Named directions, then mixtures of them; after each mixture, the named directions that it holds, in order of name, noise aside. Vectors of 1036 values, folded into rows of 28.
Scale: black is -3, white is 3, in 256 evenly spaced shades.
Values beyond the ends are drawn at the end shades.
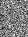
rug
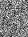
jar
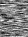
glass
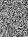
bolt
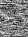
glass, jar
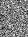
rug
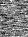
glass, rug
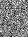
jar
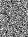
bolt, rug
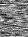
glass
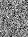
bolt, jar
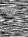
glass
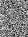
rug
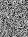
bolt, jar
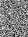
rug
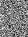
rug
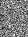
rug
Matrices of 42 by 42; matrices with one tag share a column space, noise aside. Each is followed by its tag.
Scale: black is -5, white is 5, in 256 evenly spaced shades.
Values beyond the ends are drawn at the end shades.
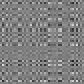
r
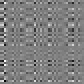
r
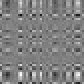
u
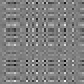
r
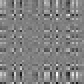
u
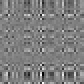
u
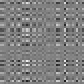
r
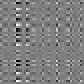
r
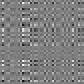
r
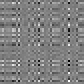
r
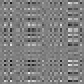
r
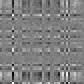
u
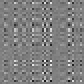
r
